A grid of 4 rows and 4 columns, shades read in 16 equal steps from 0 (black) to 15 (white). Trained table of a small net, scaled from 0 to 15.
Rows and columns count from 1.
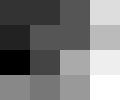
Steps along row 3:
up up up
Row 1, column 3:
5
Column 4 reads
13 11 14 15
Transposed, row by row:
3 2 0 8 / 3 5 4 7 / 5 5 10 9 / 13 11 14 15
